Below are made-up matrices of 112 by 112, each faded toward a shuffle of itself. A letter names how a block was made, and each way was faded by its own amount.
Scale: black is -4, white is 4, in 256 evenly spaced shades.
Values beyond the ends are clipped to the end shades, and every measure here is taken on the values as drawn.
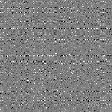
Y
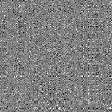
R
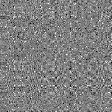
R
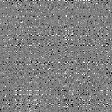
Y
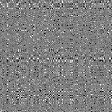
Y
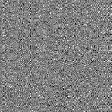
R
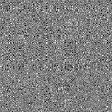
R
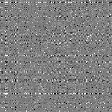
Y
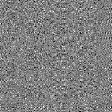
R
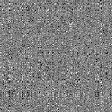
R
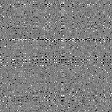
Y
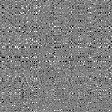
Y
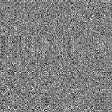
R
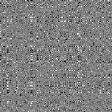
Y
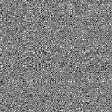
R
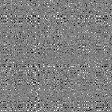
Y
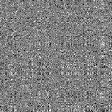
R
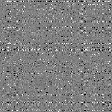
Y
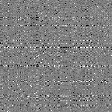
Y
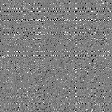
Y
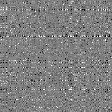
Y
